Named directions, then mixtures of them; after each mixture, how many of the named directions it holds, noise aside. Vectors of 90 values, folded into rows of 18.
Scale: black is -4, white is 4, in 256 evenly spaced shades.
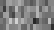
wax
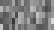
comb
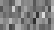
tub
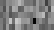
three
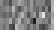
two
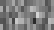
two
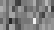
two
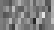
two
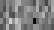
two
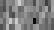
two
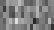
one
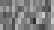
two
